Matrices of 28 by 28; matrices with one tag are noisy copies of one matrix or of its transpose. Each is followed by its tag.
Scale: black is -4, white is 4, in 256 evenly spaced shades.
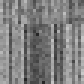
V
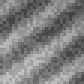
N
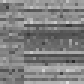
V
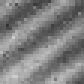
N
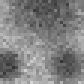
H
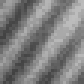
N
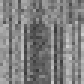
V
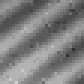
N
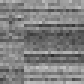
V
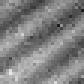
N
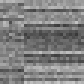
V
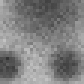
H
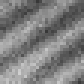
N
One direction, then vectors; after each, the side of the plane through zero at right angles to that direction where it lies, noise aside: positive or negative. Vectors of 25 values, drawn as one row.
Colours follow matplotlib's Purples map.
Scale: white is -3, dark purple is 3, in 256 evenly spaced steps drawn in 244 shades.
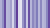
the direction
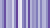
positive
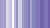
positive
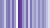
negative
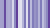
positive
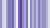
negative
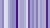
positive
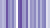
negative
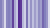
negative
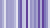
negative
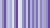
positive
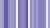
negative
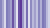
negative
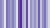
negative
